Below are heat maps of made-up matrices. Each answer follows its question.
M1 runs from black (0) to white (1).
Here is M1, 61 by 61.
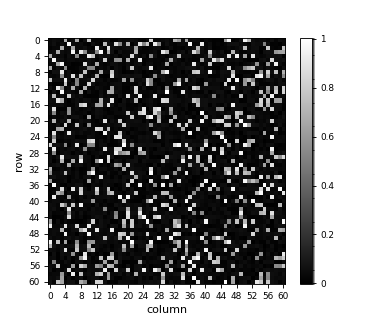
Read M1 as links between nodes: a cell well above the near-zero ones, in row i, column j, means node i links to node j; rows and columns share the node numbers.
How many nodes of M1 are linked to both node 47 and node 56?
8
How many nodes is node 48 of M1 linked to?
11
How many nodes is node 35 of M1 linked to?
11
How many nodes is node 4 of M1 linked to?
12
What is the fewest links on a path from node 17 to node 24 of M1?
1
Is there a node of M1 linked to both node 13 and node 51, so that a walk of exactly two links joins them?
no
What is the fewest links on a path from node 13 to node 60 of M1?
1
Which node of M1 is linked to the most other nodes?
node 3
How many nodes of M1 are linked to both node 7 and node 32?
6
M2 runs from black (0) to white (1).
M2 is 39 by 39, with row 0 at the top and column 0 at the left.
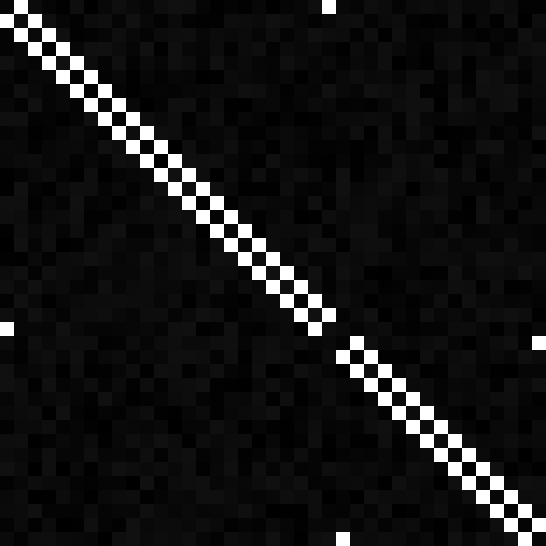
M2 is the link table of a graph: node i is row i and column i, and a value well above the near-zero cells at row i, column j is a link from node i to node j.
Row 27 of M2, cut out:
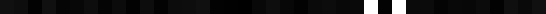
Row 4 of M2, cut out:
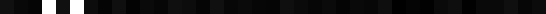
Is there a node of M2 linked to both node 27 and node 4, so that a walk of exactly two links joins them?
no
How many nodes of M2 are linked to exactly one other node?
0
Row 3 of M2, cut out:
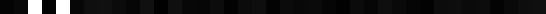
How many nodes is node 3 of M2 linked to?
2
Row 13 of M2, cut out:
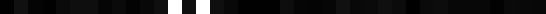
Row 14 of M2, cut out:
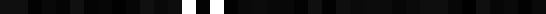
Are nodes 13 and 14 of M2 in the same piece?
yes
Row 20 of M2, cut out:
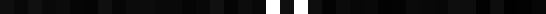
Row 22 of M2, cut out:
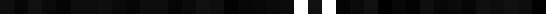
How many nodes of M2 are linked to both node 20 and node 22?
1
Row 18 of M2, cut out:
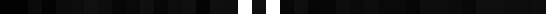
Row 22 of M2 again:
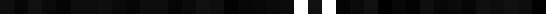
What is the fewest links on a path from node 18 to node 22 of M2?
4
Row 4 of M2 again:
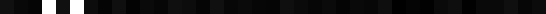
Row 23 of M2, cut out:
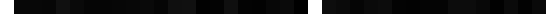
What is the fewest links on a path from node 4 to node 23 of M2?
5
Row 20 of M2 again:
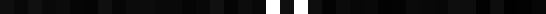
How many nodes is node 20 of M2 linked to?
2
